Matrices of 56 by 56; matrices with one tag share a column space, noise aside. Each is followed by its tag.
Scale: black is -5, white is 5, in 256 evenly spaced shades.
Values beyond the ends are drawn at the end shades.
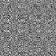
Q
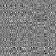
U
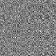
Q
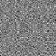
Q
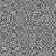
U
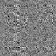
U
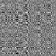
U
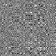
U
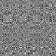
U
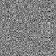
Q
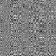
Q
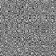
Q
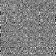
U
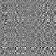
U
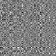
U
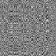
Q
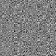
Q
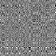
U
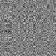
Q
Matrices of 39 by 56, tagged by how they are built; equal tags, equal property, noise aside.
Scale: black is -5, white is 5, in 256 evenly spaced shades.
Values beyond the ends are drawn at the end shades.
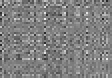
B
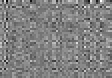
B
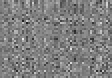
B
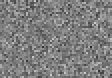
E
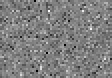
E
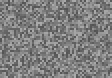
E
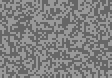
E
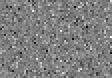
E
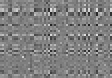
B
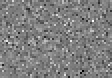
E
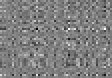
B
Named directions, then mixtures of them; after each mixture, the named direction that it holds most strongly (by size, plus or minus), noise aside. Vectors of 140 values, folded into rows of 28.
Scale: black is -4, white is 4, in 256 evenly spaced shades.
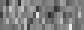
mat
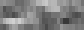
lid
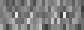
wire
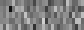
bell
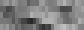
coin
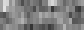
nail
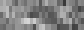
coin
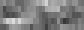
lid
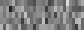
bell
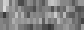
nail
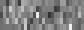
mat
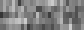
mat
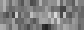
wire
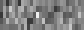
mat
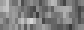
coin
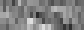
coin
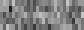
bell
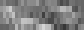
coin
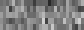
bell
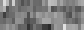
nail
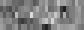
coin
